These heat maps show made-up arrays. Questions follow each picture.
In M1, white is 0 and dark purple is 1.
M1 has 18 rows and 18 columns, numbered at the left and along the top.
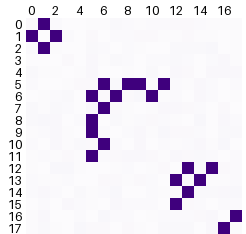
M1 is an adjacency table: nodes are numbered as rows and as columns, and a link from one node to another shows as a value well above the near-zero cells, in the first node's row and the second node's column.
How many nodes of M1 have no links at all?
2
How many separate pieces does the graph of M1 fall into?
6
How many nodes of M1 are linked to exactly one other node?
11
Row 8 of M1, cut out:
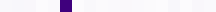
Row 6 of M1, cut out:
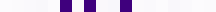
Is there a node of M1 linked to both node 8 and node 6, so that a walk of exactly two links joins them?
yes
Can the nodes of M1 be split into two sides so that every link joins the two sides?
yes
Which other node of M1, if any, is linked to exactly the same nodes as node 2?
node 0
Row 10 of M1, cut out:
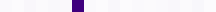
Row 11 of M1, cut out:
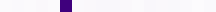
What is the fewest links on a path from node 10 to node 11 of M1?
3
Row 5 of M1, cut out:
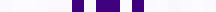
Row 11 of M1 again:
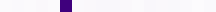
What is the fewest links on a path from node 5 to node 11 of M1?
1
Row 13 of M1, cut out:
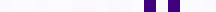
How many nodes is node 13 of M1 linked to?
2
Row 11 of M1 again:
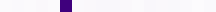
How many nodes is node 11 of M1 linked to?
1
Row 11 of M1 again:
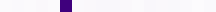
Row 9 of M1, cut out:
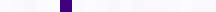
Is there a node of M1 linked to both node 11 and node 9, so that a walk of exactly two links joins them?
yes
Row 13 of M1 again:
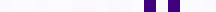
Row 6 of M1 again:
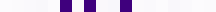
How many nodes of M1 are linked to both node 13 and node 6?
0
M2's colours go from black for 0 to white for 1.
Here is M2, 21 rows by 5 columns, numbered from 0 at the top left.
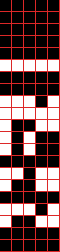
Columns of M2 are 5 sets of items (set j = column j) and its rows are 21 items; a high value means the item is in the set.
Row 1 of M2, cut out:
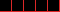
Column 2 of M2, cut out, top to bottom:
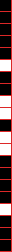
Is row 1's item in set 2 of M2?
no
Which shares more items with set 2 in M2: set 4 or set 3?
set 4
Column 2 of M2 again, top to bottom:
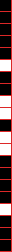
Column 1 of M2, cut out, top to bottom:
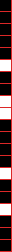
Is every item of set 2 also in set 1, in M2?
no
